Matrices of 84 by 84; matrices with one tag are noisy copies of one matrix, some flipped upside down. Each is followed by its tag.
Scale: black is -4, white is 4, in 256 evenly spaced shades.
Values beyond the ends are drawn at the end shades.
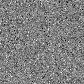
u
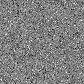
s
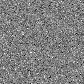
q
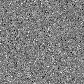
u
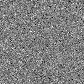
q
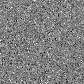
u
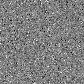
u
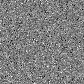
u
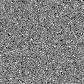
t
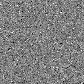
t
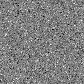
s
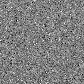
u
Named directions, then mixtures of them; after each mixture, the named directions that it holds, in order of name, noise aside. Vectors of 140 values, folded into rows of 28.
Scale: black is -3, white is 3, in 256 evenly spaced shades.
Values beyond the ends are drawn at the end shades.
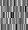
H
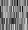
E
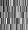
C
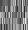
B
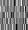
B, H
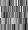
C, E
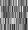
E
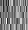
C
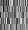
C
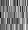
C, E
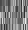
B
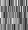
C, E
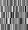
C, H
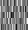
H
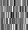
E, H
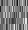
B, E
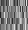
C, E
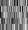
C, E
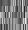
B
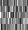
B, H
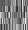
B
